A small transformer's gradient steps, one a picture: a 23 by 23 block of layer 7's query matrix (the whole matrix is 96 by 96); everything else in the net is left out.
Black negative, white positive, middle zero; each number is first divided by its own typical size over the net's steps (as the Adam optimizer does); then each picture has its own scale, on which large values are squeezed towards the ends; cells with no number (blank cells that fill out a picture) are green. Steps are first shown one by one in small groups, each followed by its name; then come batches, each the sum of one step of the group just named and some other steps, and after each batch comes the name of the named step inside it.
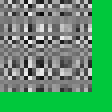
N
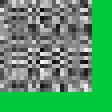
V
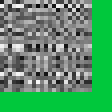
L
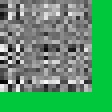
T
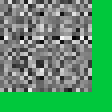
N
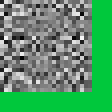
L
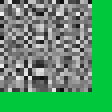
N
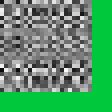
V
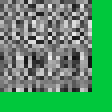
N
